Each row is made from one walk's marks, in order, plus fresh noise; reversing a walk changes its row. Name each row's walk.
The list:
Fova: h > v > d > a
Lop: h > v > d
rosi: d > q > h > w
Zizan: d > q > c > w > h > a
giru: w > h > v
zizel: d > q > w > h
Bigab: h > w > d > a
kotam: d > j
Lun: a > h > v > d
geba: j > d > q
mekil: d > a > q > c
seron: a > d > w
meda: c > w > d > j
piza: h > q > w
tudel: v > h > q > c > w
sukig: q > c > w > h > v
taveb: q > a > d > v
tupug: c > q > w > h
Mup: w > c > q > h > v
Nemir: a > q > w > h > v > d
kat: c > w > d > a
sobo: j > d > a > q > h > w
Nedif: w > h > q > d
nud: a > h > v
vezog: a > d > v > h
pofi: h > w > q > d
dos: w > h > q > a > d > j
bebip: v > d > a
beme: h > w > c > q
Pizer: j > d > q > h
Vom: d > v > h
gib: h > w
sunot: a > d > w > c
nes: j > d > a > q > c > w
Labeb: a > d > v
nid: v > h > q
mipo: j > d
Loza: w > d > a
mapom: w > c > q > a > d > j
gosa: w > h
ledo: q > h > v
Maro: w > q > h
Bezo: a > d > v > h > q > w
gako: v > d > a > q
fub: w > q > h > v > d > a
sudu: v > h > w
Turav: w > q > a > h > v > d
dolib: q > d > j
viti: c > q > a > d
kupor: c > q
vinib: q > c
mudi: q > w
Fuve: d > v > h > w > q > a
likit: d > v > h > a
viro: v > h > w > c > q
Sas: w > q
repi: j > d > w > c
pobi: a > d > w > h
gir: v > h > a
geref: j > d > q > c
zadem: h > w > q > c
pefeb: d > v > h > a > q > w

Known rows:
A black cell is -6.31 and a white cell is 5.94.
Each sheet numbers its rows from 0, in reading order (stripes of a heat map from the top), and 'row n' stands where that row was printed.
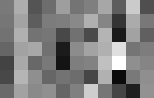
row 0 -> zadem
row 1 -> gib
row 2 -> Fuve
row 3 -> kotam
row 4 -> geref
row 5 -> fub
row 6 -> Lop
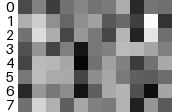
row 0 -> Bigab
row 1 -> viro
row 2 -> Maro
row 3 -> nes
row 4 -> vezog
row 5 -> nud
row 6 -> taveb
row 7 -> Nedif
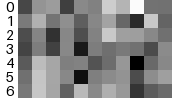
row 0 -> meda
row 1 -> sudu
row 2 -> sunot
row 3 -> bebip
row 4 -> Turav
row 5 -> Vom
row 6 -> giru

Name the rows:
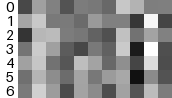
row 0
mapom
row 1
tudel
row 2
dos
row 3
zizel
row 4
beme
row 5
pofi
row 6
Sas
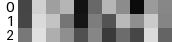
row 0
Bezo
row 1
Pizer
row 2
nid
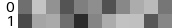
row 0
kupor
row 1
dolib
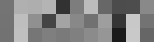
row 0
Lun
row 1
gosa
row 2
piza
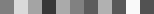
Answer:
tupug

